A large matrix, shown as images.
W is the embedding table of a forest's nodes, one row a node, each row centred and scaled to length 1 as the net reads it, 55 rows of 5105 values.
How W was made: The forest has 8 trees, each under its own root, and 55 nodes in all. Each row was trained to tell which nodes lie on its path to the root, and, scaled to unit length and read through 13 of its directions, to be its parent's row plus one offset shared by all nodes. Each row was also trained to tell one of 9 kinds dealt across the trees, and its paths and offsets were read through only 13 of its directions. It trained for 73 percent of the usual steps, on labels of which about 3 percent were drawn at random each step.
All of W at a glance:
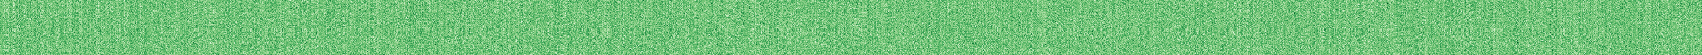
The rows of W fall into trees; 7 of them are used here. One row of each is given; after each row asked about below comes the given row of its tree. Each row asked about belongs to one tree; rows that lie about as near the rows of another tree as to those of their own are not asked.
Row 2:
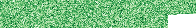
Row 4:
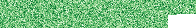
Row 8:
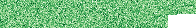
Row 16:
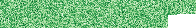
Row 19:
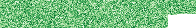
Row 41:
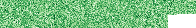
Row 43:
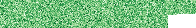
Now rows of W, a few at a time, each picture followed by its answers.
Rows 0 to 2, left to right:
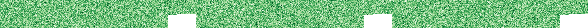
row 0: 16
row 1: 43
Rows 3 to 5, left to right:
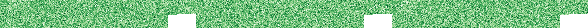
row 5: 2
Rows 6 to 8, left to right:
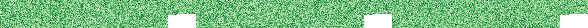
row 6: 43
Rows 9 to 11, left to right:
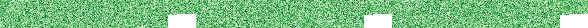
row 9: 2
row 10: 2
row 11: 2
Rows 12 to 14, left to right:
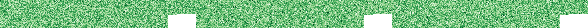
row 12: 16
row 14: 4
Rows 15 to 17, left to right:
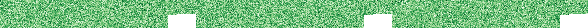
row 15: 43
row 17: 2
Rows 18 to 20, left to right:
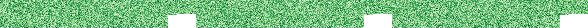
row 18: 8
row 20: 16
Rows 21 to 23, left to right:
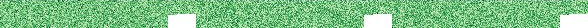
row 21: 8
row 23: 41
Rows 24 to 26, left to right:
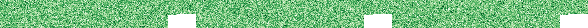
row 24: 16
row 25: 8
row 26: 4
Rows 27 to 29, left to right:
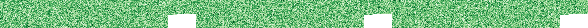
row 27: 8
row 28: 16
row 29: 16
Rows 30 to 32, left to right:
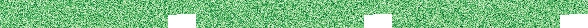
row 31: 19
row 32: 8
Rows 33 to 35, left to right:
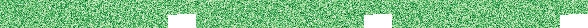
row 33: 41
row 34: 2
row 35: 16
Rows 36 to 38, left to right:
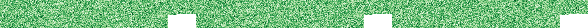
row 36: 4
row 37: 4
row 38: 8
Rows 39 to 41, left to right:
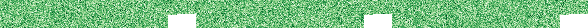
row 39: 41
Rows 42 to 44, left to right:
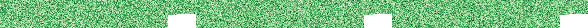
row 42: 16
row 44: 8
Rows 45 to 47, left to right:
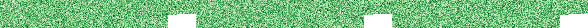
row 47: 2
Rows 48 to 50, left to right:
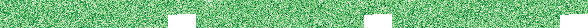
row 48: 19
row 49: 2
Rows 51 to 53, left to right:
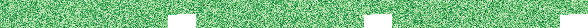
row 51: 16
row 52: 41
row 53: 41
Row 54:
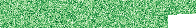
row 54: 2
